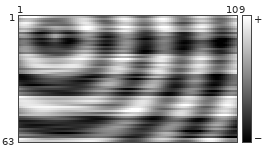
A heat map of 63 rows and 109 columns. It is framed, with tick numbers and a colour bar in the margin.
Overall the values sit about 50% of the way up the scale. Stripes running across repeat 3 times from top to bottom. Concentric rings centre on the top left.
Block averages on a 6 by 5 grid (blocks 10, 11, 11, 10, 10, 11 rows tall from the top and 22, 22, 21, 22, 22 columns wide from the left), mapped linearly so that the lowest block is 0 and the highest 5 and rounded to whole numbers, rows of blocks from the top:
34443 | 11100 | 43333 | 01111 | 53434 | 01111
